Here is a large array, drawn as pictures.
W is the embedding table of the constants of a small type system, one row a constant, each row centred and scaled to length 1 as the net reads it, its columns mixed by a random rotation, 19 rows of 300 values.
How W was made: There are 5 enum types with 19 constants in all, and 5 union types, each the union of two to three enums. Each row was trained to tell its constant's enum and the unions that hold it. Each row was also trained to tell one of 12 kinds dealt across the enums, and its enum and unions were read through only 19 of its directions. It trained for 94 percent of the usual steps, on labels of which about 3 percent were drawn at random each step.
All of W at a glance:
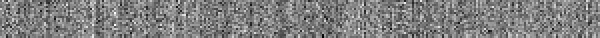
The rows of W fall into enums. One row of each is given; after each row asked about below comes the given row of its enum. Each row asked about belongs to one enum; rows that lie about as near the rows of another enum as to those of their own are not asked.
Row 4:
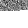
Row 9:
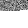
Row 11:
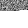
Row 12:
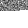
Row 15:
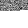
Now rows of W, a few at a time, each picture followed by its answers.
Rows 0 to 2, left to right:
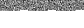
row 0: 9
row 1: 11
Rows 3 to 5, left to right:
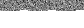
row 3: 9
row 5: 11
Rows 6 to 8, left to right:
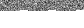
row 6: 12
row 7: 4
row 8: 4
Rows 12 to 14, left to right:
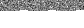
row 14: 12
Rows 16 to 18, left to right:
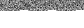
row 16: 11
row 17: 9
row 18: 9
